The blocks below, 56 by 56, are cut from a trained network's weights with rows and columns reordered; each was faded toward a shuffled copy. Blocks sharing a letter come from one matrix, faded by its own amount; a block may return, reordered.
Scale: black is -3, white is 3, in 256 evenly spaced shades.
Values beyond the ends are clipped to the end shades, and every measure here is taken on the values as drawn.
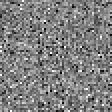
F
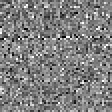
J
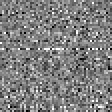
J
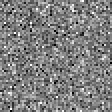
F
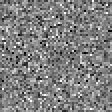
F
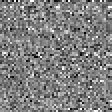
J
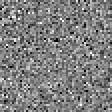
F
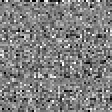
J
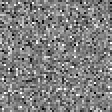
F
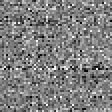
J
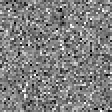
F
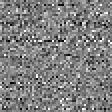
J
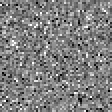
F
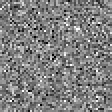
F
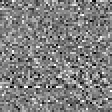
J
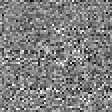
J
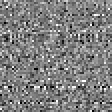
J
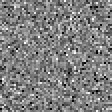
F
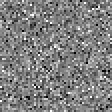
F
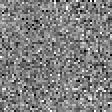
F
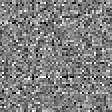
J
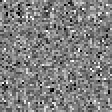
F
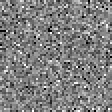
F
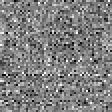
J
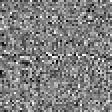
J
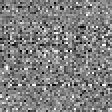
J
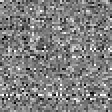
J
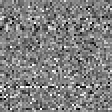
J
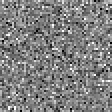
F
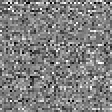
J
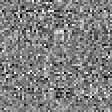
J
